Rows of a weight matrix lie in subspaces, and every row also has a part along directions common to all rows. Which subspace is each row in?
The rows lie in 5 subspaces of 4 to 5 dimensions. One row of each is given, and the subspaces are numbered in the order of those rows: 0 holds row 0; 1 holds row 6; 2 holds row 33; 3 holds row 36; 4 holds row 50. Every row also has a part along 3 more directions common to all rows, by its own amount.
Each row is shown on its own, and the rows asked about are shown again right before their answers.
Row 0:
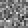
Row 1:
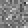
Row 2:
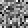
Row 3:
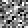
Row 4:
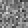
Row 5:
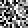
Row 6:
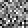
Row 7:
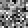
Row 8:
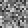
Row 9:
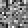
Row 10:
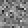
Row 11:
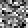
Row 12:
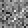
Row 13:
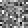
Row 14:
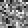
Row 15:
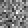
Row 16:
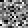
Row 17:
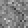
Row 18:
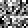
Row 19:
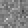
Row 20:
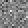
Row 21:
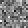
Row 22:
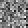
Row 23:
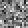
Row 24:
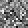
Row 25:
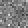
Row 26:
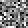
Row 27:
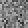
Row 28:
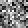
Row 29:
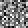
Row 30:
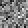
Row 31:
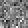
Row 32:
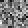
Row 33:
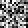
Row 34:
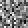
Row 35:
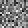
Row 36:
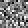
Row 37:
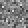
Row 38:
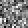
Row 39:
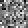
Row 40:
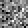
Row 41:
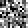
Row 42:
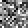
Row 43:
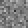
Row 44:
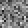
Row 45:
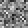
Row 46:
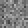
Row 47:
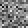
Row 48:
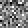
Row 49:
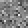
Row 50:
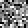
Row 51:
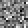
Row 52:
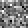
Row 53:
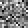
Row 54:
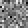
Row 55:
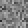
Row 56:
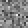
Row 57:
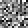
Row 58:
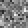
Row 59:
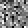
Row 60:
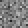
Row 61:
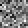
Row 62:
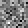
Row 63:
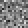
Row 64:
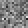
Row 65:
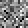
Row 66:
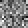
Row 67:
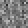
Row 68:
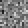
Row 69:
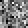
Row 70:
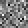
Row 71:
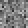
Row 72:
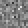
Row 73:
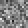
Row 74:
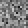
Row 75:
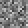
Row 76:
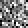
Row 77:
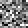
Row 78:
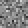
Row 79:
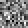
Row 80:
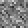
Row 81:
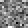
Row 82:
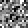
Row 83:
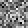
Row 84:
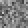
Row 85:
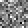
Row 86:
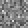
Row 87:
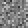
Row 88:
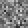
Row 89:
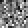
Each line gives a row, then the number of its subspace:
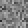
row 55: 2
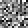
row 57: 0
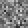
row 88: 2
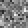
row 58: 1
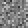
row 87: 4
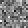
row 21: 2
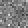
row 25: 4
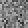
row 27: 2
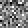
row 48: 4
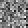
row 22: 2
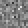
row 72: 3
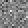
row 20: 1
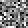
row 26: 3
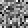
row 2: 3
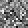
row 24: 1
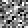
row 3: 4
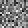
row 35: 2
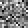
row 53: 4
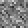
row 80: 1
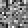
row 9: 2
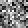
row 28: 3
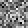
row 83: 1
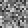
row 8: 3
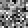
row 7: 1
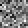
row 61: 0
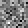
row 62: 4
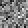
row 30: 4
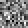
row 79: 3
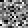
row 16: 4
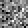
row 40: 0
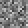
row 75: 2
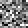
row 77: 0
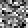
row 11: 2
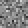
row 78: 3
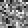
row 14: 3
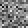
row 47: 1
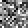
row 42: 4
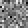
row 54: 4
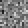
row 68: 1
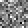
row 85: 1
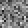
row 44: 3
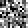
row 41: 2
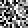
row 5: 2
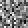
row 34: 0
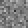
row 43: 2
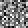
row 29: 3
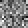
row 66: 0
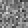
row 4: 2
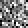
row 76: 0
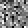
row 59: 0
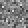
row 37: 2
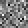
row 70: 3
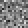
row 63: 1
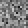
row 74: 2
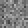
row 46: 0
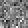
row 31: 0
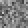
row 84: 3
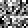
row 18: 0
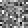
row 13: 1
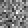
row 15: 2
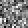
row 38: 0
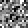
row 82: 4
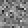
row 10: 1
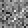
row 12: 0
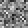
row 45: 1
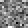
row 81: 3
